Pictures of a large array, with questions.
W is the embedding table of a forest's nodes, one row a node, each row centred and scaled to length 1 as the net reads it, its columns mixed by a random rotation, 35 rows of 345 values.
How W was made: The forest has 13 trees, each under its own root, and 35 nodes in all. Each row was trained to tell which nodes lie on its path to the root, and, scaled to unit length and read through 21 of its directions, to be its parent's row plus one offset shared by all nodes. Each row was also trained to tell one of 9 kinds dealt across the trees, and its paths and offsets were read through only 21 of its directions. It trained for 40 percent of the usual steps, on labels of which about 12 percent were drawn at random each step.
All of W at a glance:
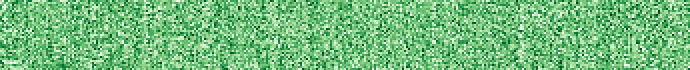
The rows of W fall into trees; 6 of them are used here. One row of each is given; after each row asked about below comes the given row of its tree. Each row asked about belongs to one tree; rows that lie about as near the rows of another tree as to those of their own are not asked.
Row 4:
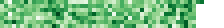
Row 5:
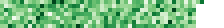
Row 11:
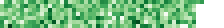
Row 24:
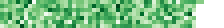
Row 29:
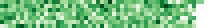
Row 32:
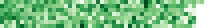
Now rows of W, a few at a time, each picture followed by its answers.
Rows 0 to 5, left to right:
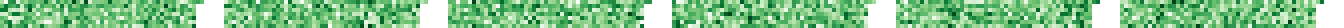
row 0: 29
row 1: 11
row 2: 29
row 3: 4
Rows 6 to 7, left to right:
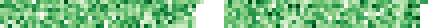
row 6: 11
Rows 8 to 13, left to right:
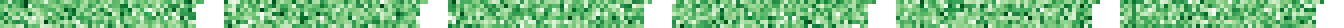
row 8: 24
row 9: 4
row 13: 5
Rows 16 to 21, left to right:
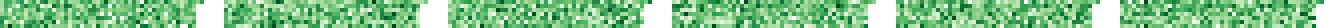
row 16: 11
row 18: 5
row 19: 29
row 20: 11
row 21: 29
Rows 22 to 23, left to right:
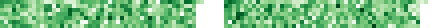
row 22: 24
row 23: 32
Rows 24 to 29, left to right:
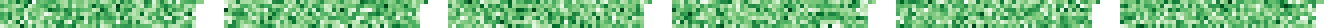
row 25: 5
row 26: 24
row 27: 32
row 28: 5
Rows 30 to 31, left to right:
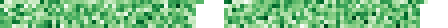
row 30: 4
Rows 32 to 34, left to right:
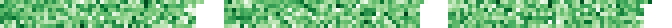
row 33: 32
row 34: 4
